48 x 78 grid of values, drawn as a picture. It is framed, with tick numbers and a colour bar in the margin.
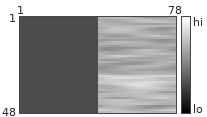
The table splits into one row of 2 panels. Panel 1,1: low, flat. Panel 1,2: high, streaked across.
